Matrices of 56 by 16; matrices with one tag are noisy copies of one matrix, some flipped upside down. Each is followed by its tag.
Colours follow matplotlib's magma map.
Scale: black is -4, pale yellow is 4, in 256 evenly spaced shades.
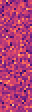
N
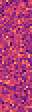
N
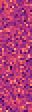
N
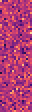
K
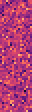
N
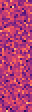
N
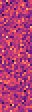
N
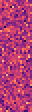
N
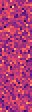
N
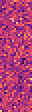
K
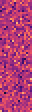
K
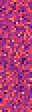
K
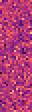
K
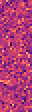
N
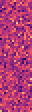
K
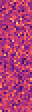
K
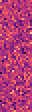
K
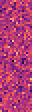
K
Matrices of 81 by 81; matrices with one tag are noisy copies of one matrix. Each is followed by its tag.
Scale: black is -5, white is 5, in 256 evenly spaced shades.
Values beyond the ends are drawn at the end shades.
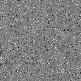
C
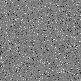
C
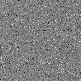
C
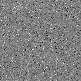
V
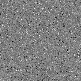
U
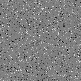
U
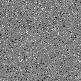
U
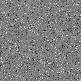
C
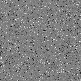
C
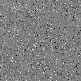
V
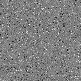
U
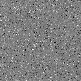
V
